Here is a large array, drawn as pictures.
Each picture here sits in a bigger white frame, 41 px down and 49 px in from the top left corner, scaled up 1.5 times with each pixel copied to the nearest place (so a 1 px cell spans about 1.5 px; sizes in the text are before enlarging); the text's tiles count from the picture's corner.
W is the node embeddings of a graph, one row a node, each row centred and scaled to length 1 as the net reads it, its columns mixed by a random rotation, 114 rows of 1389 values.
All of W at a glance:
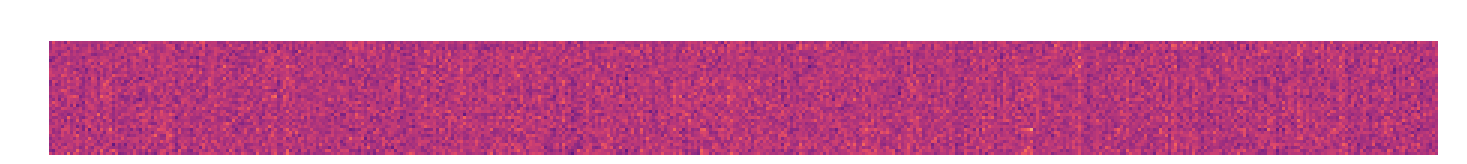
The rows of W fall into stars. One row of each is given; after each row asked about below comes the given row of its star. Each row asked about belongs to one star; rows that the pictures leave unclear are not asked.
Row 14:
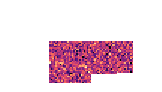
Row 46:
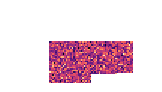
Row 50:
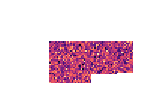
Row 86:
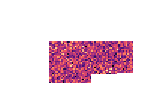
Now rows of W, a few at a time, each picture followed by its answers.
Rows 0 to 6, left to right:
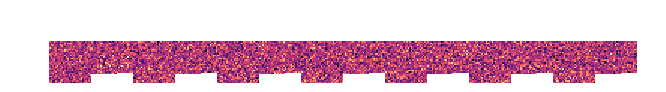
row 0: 86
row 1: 50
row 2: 46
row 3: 50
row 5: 50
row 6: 50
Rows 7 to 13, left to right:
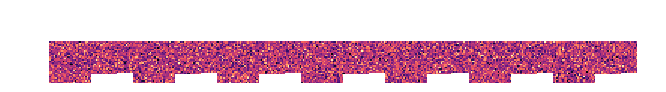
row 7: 50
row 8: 46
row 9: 50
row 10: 86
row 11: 86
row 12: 50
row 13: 86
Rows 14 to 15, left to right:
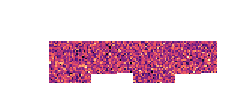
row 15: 86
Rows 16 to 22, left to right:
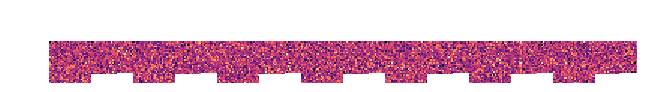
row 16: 46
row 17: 46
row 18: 86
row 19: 46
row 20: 46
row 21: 86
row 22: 14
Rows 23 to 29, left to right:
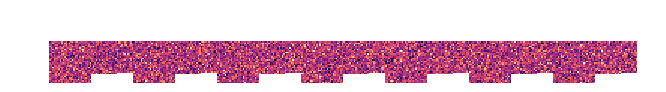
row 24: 46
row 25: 14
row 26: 14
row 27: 86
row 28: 46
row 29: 86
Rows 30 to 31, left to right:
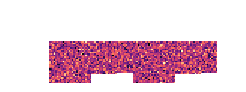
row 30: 46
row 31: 86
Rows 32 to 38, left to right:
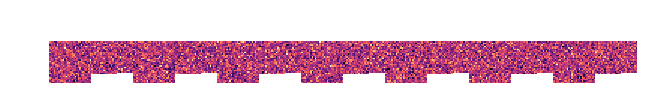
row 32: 14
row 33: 50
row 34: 86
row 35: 14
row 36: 14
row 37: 46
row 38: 14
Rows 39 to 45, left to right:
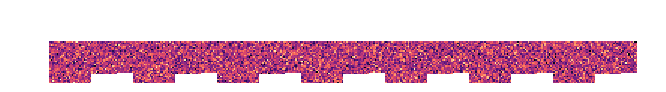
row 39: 50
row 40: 46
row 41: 46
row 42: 46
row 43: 50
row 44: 14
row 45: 86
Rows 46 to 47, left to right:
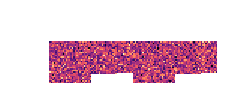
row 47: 46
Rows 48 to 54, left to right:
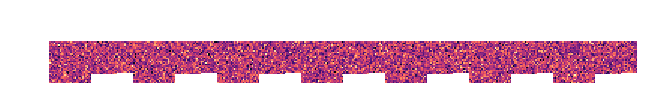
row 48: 14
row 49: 86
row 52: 14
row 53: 14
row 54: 46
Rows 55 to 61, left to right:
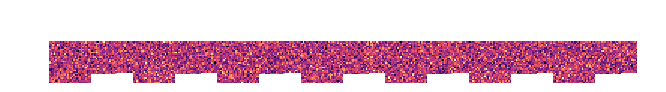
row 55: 14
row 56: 46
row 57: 14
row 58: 46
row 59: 46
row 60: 50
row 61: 46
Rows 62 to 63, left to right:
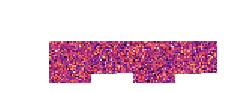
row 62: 86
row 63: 86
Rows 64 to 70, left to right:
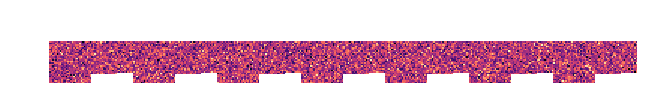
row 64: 86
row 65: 46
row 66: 50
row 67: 46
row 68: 86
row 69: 14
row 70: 14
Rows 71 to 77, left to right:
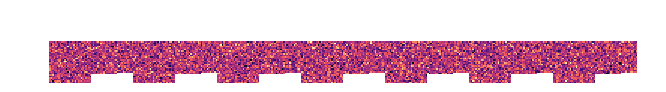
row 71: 86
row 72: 50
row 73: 86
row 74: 50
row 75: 46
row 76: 46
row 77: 46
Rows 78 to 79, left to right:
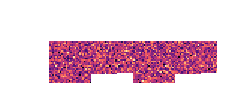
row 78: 14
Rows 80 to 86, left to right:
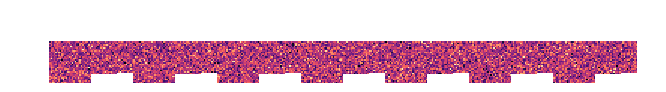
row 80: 50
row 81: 14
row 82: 86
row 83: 46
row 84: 46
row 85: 86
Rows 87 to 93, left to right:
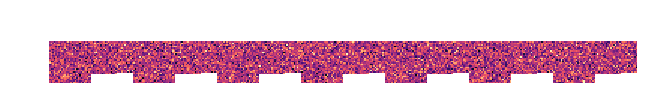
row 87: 14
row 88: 14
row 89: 14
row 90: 86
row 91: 14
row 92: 14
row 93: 50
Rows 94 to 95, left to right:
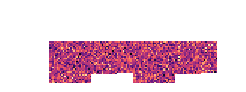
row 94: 50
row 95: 14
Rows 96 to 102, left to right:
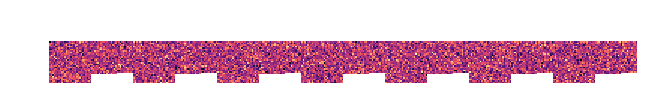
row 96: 46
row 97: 86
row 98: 50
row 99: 86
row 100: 14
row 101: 46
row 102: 46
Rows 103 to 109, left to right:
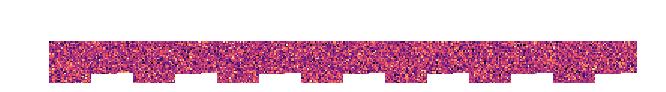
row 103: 46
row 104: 50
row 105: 50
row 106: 50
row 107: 46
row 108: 14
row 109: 14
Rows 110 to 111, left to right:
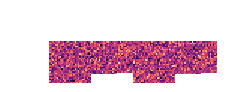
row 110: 14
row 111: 14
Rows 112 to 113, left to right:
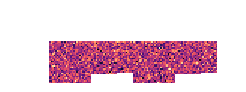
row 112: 46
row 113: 14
